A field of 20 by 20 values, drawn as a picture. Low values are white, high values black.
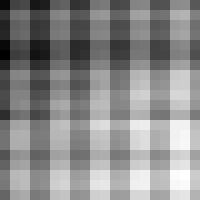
Ninth with the highest average: top left. Stripes: upright, repeating 5 times. Ninth with the lowest average: bottom right. Slope: up to the top left.
